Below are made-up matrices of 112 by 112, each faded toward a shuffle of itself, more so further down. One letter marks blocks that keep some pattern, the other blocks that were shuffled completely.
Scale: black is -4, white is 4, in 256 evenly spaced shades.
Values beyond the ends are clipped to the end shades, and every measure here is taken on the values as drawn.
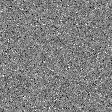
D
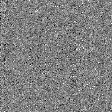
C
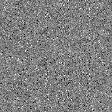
C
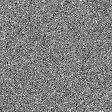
D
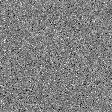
D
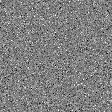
D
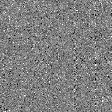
C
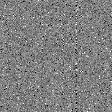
C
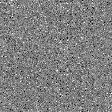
C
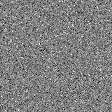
D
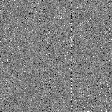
C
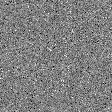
D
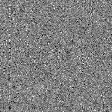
C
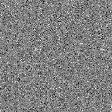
C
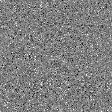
C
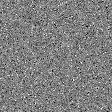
D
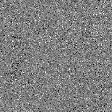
C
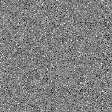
C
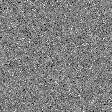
D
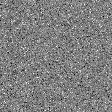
D
